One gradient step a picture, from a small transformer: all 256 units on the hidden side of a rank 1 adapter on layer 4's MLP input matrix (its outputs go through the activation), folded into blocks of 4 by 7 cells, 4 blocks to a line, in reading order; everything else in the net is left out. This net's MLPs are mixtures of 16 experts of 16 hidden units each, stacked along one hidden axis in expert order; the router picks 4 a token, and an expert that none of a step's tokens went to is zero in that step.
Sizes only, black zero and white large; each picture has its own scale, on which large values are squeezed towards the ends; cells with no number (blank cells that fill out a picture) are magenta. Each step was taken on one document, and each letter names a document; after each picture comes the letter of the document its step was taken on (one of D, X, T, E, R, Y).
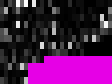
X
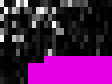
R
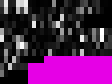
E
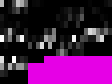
X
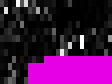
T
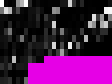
X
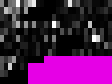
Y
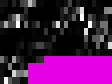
Y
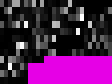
Y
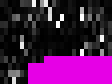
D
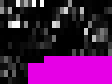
Y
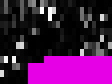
D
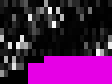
E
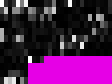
T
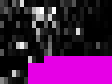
R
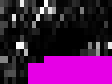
D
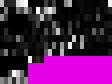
T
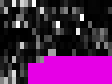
Y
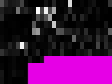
R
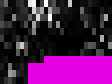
D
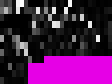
R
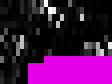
D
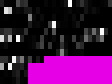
X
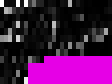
X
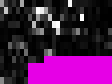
R
